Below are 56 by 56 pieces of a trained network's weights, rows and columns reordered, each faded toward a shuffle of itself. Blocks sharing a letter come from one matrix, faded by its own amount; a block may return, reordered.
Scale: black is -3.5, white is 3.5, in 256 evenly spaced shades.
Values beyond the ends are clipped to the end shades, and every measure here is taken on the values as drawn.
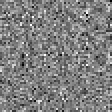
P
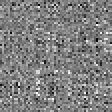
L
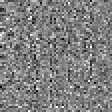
P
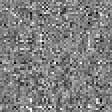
L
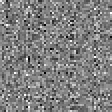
P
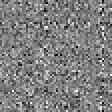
L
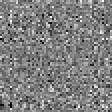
P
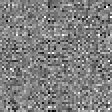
L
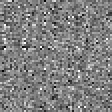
L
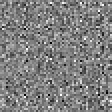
P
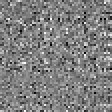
L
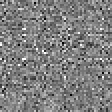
L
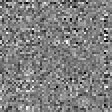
L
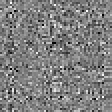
L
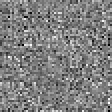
P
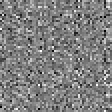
L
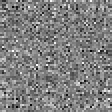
P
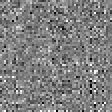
L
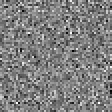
P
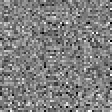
P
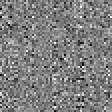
L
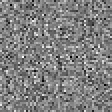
P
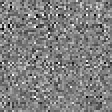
L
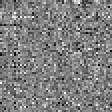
L
